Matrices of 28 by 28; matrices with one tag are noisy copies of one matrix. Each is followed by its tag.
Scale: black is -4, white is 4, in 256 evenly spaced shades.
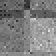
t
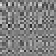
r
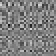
r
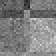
t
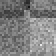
t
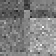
t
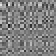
r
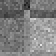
t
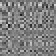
r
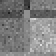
t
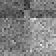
t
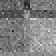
t
